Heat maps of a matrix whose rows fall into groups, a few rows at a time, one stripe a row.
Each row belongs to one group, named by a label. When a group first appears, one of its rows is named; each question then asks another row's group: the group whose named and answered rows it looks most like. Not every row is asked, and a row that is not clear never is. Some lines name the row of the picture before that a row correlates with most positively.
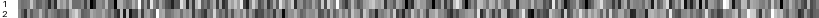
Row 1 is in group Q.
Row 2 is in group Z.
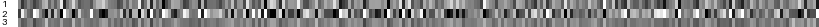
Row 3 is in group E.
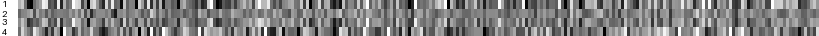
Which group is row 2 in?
Q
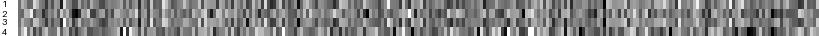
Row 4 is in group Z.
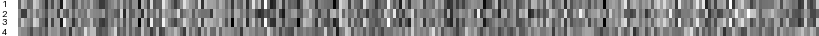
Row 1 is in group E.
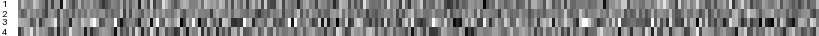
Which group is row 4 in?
Q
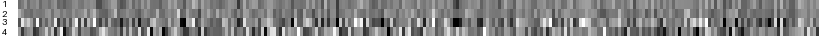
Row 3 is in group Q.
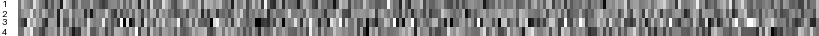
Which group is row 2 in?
Q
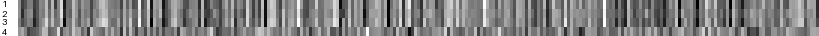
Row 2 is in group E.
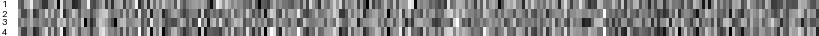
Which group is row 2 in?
E
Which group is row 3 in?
Q
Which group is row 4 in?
E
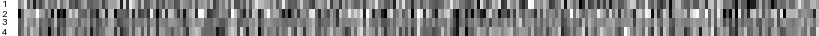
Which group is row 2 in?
Q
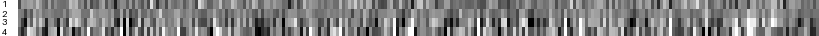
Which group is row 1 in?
Q
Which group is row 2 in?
Z
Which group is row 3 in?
Z
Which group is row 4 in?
Z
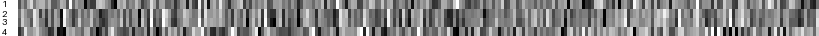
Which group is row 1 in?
Q
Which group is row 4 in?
Q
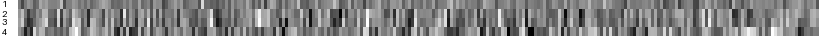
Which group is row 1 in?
E
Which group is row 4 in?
Z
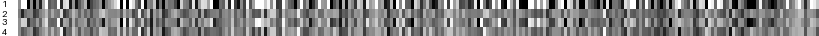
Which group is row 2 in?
E
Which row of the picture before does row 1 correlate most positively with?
2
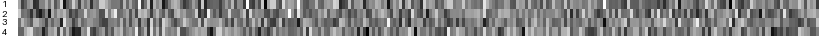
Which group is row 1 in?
E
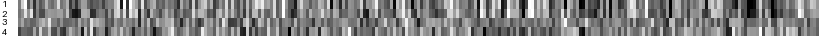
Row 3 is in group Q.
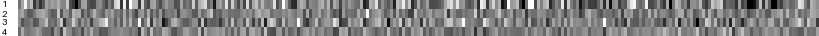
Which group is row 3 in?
E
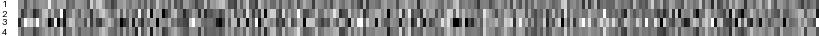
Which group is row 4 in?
E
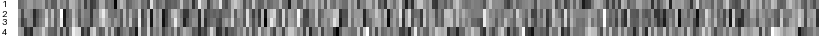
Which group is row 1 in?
Q
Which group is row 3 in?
E
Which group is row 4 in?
Z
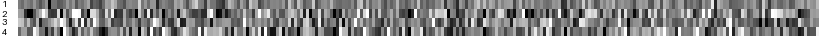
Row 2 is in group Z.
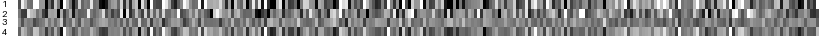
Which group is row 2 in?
Z
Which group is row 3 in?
E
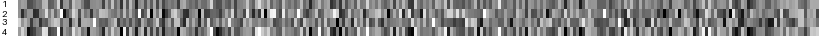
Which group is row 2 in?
E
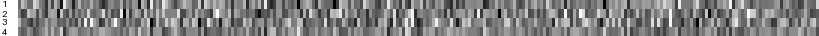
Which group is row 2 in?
Z
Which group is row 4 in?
E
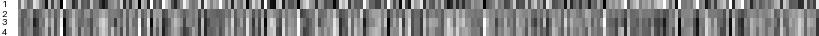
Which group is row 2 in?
E
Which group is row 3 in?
E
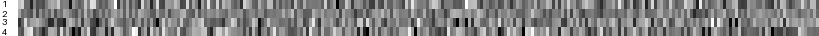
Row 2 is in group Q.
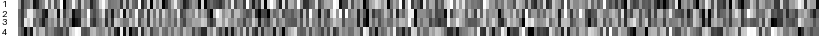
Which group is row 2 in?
Z
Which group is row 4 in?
Z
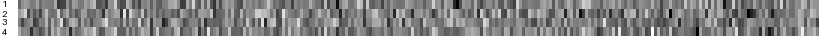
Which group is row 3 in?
E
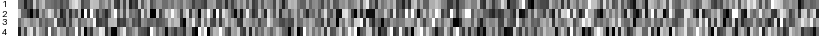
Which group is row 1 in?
Z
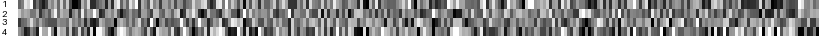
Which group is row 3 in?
Q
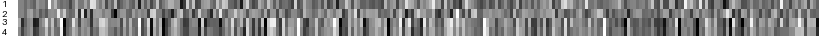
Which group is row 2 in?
Q
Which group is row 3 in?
E
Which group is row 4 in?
E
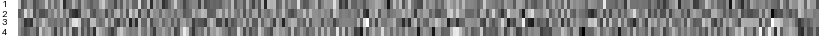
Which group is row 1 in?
E
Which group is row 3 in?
Z
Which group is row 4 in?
Q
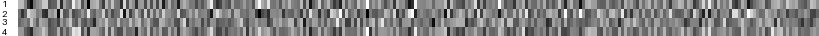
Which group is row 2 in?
Z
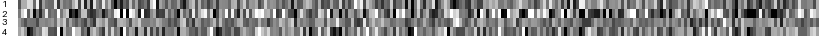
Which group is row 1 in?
Q
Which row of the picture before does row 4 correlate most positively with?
1
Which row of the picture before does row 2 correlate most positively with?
1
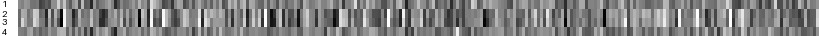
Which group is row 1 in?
Q
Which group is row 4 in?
Q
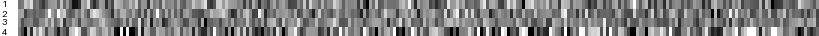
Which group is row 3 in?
E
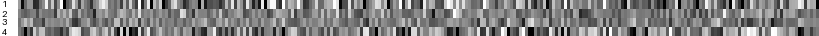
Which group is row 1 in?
E
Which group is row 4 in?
Z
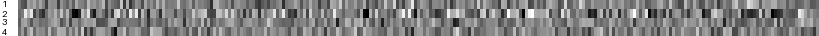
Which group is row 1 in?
Z
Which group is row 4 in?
Q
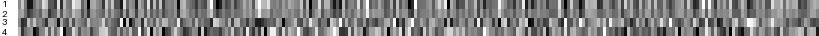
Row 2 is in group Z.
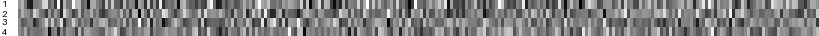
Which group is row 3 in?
E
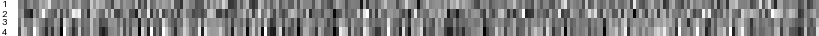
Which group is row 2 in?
Z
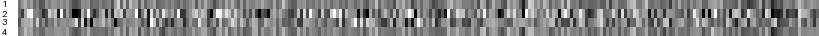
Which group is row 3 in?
Q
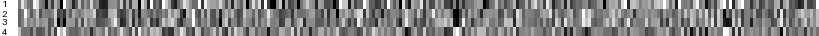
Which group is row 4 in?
Q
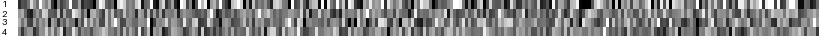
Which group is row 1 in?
Q
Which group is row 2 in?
Z
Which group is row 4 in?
E
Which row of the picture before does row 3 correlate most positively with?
3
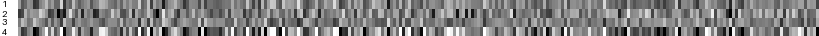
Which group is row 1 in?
E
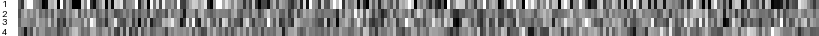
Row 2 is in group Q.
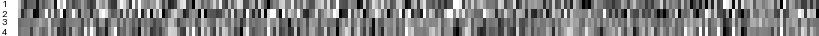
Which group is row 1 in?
Q
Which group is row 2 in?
E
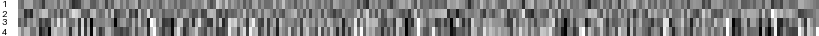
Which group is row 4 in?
Q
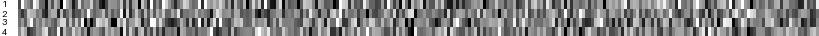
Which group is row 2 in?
Z
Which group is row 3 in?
Q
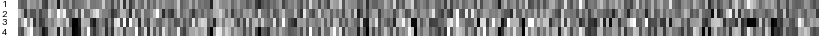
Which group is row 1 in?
Z
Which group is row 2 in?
Q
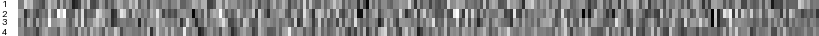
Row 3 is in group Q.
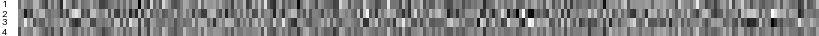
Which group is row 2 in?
Z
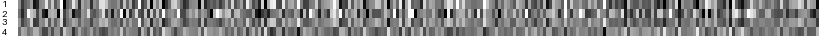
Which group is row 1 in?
E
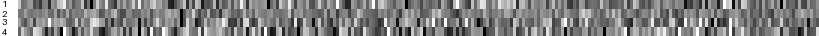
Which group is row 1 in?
Q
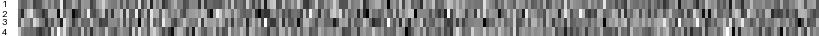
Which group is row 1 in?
E
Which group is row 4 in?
Q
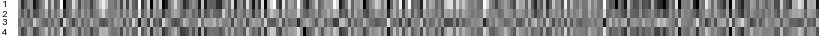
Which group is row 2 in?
E
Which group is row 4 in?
E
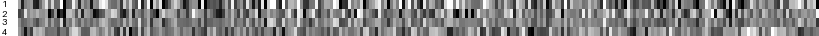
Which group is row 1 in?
E
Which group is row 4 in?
Z
